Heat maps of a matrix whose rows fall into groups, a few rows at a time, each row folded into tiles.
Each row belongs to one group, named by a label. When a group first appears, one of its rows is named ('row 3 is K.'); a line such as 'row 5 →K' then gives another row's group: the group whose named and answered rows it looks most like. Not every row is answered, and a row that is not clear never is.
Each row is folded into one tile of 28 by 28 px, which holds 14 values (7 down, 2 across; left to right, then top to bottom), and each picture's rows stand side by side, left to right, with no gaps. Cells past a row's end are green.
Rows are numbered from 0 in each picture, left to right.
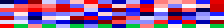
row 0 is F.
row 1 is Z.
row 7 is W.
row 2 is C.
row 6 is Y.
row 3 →Y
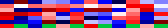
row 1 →W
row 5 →Y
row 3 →Z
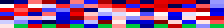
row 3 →W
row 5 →W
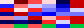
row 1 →Y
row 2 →W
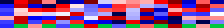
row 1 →Z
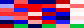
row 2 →Z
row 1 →F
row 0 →C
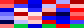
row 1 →W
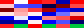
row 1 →Z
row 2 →C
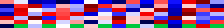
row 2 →F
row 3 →Y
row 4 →F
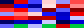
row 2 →C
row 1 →W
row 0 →C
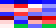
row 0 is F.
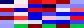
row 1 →Z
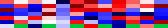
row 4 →Y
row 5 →Y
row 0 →Y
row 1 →W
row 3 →Z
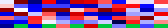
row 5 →W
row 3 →Z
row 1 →W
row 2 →C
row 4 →Y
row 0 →C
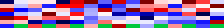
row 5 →Z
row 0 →F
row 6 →C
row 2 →C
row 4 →Z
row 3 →Z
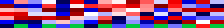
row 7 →Z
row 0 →C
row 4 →C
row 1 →W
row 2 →W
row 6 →Y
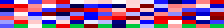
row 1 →C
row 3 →Z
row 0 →W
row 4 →W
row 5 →Y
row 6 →F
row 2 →Z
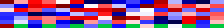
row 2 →C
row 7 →F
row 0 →Z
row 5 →C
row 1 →Y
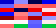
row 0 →F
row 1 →F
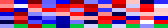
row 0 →Y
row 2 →C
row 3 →Y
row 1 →Z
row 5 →F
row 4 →Y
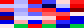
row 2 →W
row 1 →Z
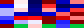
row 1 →W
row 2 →W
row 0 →Z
